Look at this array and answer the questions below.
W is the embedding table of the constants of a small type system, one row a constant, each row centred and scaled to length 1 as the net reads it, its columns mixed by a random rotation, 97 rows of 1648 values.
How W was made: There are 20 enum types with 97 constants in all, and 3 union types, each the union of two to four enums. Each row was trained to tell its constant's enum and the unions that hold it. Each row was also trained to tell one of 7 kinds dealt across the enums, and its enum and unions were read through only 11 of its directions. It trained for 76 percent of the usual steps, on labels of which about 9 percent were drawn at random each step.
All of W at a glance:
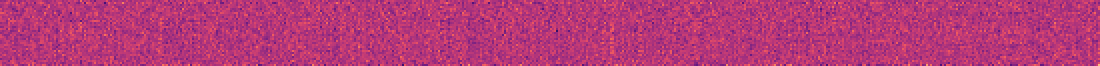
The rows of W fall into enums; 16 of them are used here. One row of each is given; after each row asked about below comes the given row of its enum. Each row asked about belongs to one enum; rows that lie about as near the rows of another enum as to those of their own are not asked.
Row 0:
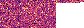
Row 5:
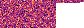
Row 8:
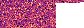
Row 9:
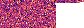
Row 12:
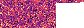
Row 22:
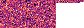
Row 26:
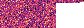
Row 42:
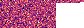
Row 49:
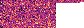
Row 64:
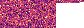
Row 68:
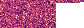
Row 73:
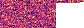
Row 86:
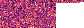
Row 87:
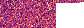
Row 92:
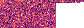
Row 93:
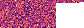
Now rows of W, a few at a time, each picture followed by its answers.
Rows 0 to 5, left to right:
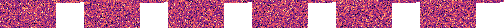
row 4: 5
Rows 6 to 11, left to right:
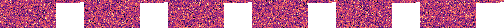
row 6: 5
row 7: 42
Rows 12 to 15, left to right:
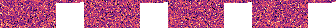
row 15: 49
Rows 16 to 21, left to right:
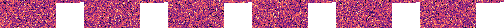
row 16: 22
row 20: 22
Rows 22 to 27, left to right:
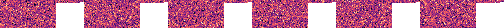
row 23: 64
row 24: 12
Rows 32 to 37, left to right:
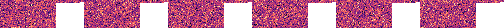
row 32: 42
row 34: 8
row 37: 68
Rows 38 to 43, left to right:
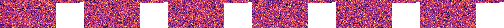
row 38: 49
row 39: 8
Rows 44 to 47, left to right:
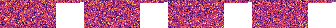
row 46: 49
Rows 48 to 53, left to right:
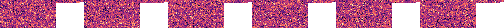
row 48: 5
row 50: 92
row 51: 87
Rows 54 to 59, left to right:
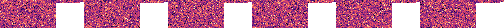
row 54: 5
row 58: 87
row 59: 49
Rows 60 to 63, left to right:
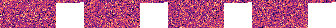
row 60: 68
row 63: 49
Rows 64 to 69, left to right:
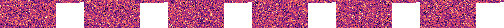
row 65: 5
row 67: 22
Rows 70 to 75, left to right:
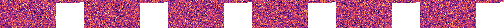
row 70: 26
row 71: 22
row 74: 92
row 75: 42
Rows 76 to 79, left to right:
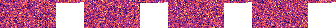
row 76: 8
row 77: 26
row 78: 73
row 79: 8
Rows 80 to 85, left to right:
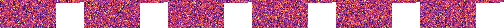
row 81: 22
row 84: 64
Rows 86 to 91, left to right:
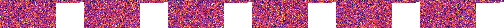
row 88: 26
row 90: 8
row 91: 26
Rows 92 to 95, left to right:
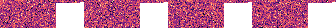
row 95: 92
